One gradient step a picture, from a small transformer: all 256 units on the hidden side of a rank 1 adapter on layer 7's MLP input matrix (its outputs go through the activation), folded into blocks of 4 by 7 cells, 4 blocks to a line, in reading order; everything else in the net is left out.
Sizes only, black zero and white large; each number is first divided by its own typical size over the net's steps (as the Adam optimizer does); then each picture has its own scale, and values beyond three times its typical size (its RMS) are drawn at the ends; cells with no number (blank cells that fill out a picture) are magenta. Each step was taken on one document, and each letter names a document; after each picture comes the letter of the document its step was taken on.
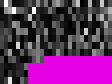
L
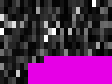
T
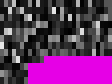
L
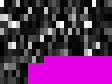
T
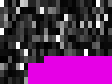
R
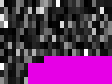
R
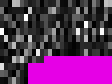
T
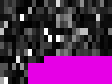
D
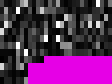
R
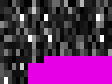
D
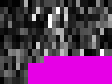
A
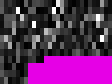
D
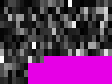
A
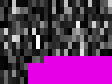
L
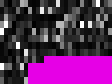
R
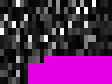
T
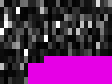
R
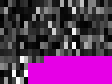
A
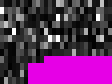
D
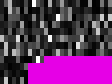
L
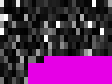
T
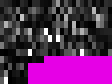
D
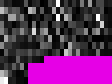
D
